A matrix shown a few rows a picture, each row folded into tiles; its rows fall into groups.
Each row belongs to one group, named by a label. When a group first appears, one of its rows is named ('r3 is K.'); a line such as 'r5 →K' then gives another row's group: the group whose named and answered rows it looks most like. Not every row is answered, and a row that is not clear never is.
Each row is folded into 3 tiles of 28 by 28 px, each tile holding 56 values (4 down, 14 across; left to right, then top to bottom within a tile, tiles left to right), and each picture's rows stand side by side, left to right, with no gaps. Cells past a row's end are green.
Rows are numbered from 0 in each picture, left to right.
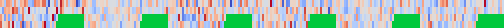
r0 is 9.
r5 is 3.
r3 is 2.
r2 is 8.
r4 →3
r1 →3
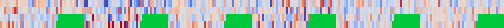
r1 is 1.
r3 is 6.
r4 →3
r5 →2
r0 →9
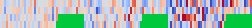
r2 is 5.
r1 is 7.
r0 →6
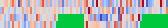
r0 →8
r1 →8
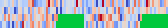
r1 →5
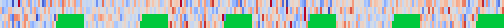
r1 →5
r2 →8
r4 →9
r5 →9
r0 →5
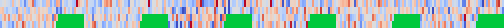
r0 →7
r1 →3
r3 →2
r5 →7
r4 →8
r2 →7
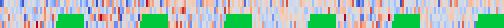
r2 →9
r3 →6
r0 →1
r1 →5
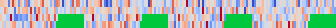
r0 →8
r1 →1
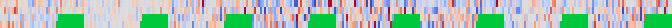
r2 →6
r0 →9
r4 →2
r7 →6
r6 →7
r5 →7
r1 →6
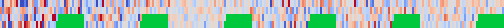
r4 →2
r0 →1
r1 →5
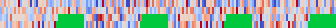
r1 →5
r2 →2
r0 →2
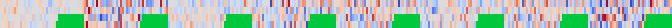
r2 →7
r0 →9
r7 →5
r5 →7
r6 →8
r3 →6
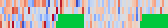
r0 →9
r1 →6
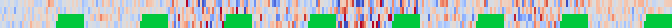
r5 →3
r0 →7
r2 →2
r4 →1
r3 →1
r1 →5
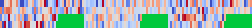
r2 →5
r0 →1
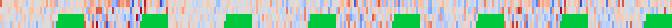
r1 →9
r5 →3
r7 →6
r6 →9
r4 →8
